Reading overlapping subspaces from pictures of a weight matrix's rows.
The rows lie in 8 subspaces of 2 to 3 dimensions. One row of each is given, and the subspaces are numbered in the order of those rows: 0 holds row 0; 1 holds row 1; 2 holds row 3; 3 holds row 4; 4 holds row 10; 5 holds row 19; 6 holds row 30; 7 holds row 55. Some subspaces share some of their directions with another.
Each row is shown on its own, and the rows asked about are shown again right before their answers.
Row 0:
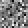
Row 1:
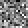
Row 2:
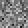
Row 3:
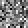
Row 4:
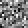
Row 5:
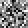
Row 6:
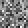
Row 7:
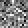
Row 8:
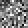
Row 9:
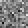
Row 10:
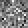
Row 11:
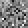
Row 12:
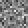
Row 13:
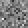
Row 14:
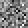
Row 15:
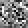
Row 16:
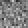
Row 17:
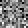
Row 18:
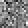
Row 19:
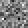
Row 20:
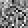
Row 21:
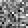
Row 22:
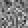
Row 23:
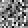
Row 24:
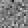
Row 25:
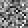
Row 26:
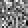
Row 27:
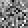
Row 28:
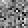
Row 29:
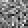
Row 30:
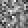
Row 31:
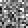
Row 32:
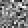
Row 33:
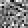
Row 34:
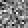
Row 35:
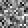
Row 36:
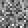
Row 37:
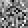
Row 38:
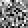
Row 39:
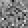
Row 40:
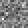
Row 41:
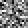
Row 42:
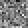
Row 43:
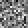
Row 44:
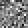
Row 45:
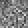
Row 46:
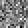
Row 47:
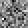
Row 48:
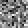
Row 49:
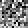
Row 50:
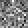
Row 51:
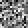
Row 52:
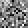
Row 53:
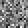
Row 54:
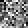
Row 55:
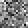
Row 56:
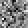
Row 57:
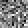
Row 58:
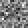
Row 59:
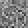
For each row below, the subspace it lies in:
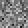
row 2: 2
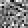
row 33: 0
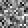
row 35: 3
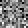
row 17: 3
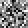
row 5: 6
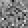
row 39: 1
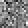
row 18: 7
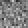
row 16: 1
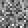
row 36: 2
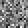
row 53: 2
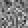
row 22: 7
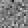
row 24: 0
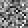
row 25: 1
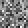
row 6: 2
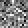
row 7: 4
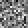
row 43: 3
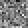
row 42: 1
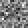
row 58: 5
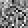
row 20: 5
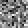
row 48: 6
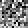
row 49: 0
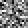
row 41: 4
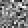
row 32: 0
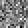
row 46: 2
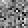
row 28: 2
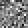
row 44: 0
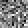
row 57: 6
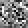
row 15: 0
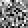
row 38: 1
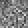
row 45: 5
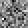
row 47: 6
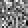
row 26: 7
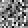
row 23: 0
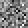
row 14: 1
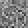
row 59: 5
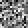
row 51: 3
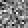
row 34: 4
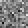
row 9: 3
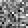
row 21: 3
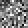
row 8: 0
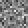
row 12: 3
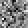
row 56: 6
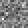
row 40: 5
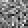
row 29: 6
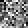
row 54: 7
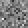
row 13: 5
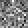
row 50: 4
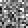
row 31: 3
